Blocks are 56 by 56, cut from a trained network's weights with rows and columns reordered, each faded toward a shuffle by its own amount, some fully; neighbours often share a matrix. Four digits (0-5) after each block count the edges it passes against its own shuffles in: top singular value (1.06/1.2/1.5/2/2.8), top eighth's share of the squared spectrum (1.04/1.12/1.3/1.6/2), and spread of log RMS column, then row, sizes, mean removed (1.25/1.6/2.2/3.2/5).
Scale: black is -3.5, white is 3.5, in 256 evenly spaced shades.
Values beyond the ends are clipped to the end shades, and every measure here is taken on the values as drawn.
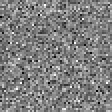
2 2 0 1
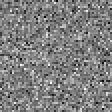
0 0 0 0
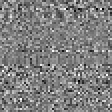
3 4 1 3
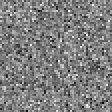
1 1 0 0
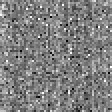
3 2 0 1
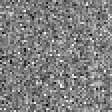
1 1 0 0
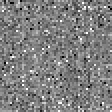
1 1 0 0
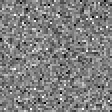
0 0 0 0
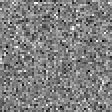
0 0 0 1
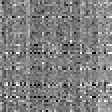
4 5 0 3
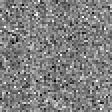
0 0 0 0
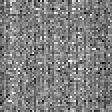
3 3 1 2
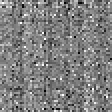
3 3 0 2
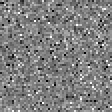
0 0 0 0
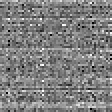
4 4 3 1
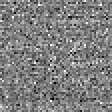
2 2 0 0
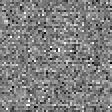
2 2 1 0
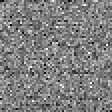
1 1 0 0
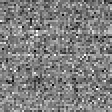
2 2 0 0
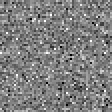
1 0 0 0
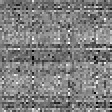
4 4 3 2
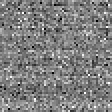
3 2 1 1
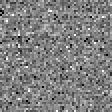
1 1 0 0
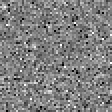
0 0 0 0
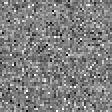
0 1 0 0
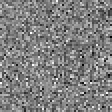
2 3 1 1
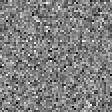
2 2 0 0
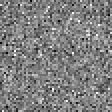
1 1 0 0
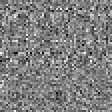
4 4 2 2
